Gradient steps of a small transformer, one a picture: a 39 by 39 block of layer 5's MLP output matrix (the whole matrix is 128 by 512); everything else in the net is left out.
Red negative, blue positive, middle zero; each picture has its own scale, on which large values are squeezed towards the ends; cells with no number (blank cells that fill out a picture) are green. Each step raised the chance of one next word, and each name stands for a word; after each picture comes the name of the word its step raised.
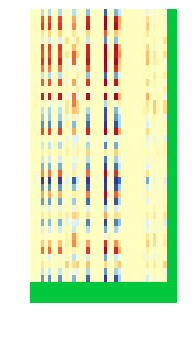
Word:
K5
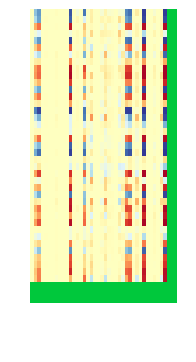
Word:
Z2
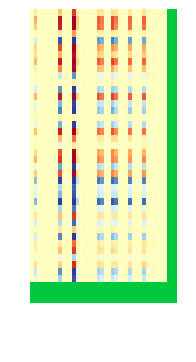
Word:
K5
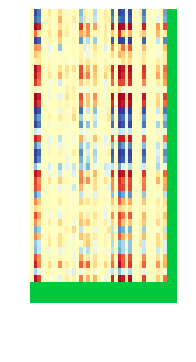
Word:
Z2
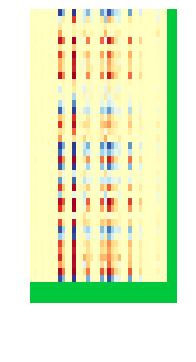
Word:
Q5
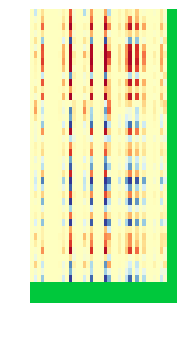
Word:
K5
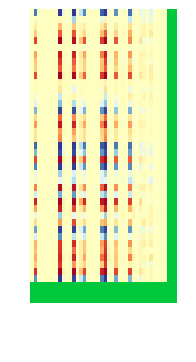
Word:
Q5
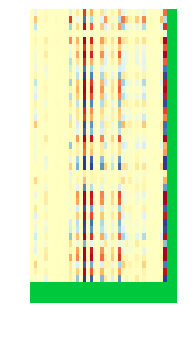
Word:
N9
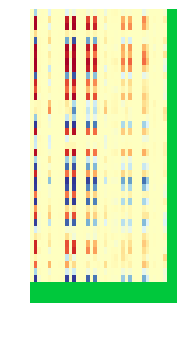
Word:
K5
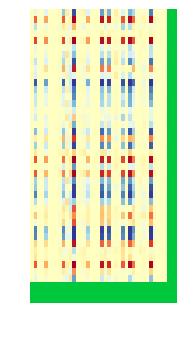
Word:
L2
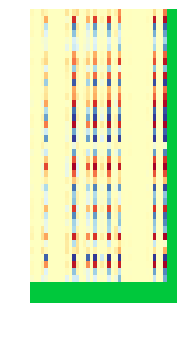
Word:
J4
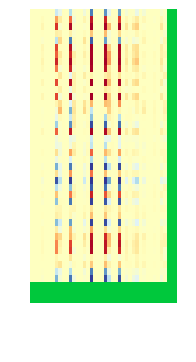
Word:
K5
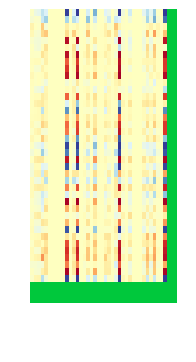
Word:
Q5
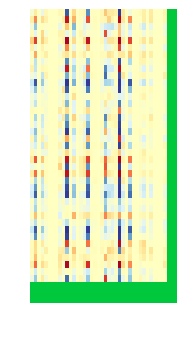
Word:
L2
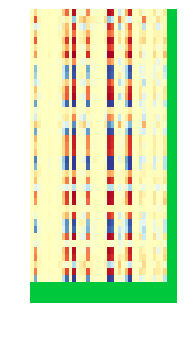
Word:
N9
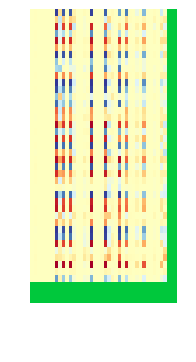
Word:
L2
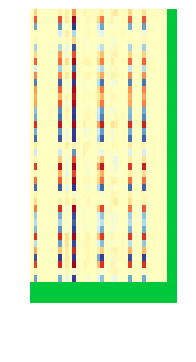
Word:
J4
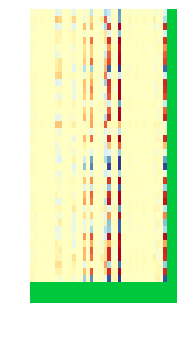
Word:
N9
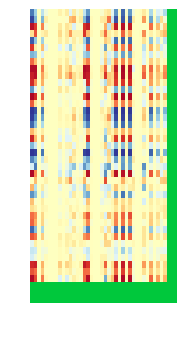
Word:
Z2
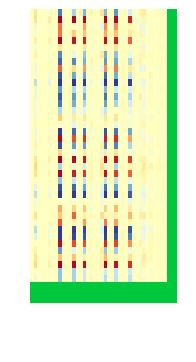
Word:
L2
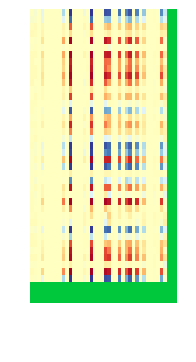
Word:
Q5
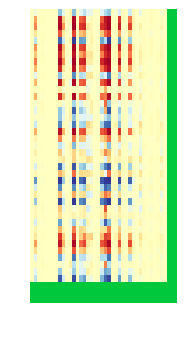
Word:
K5
